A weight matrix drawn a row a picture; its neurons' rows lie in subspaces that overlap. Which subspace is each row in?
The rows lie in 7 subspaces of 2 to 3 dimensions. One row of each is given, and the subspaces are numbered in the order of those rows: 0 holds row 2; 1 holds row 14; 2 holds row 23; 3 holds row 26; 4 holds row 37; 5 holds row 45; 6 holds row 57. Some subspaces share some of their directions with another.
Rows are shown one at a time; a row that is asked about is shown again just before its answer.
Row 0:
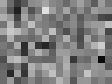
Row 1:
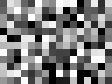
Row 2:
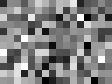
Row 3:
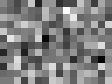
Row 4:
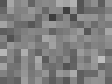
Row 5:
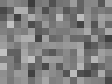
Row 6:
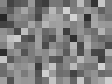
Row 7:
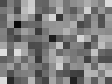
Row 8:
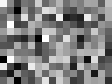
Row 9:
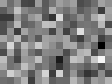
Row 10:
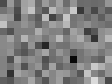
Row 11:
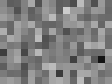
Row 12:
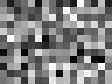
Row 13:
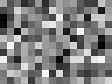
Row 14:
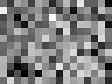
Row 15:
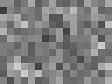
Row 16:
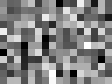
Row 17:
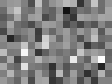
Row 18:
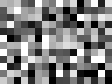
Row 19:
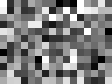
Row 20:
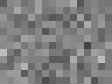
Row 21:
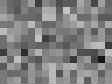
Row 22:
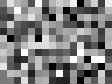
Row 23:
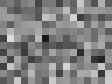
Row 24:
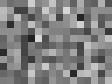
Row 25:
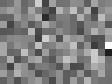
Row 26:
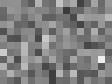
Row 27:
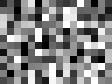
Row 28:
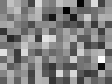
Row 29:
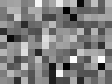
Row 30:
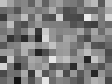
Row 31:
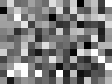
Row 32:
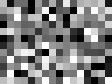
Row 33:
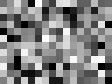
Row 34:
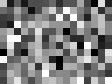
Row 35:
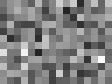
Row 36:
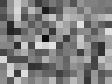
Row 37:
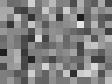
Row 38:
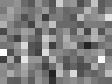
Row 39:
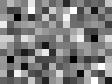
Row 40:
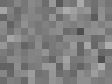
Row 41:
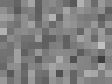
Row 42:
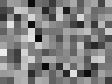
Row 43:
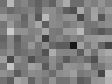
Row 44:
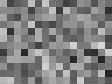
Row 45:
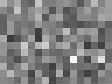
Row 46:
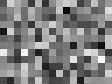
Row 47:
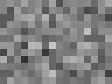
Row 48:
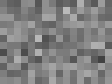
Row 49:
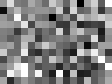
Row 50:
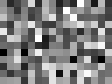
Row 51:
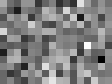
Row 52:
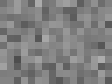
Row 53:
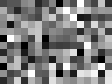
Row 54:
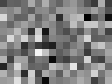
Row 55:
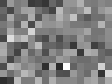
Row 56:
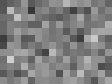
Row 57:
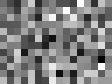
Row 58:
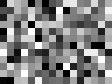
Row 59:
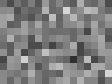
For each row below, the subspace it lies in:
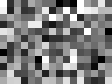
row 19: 5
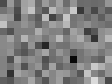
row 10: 5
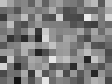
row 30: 0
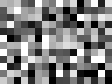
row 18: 2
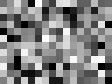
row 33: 1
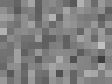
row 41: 6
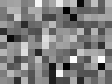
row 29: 4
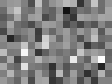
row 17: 5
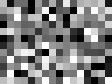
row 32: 5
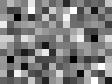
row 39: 5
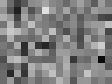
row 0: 0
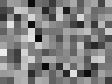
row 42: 4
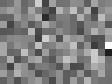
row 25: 2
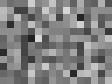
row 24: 4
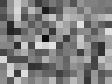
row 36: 0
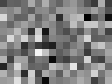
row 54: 0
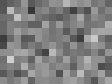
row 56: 5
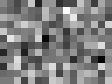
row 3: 1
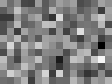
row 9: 6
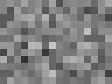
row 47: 3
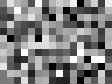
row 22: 3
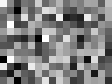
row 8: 0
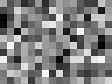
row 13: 6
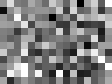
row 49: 1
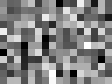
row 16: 3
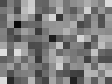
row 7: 6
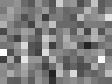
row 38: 3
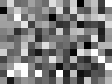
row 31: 1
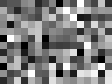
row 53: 2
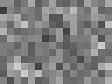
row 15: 1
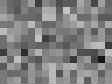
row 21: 2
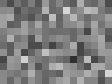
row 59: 3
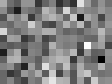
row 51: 0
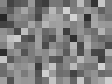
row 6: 6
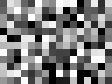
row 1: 0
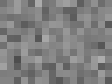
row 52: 1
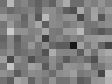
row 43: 2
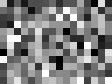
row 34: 6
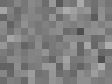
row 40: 2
